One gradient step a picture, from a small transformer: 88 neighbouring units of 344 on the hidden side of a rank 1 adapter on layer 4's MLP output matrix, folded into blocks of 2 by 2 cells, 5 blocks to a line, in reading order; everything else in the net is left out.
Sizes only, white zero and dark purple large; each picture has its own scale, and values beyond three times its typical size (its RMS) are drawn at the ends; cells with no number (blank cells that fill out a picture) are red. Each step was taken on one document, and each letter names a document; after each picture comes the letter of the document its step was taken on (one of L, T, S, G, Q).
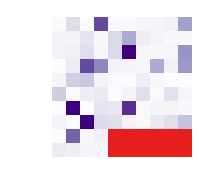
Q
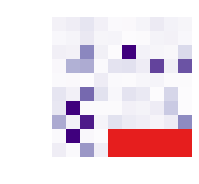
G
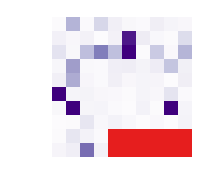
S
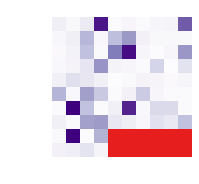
Q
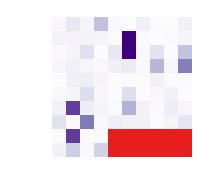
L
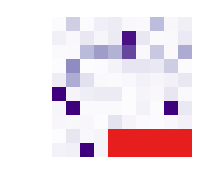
S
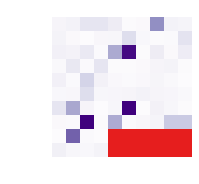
Q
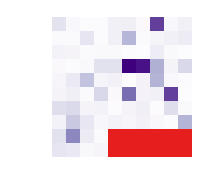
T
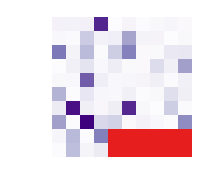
L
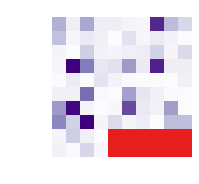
G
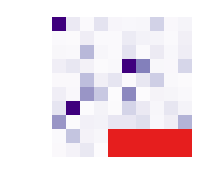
T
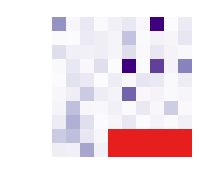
T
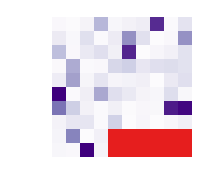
S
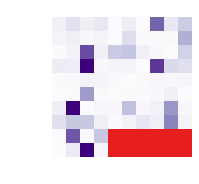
G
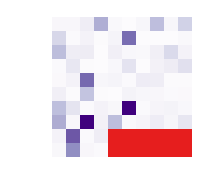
L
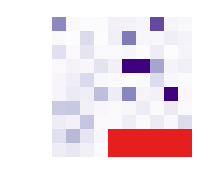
T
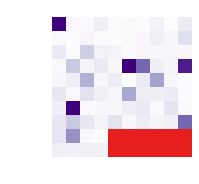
T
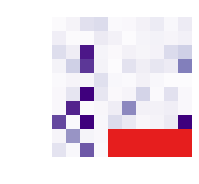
G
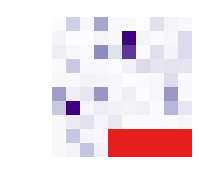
S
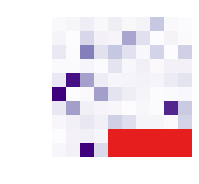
S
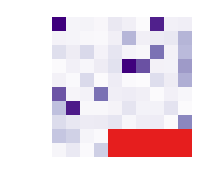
T
